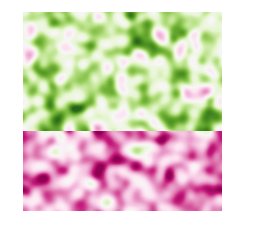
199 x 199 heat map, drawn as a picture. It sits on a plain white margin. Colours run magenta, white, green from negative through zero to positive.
Seam: horizontal, 60% of the way down, the top part higher. Lone odd cells: none. Stripes: none. Ninth with the highest average: top middle.
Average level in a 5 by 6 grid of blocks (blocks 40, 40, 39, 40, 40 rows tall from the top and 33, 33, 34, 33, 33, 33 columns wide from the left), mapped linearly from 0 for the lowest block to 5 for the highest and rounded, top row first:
444544
444443
453444
110111
011100
